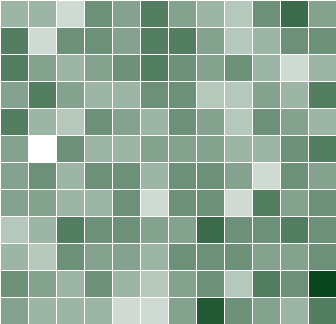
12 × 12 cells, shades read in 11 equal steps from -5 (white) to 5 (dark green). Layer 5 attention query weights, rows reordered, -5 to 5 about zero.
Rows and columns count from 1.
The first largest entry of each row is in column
11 1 1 2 1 12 2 10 8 3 12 8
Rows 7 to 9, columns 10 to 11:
-3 1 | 2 0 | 1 2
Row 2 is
2 -3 1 1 0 2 2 0 -2 -1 1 1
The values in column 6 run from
-3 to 2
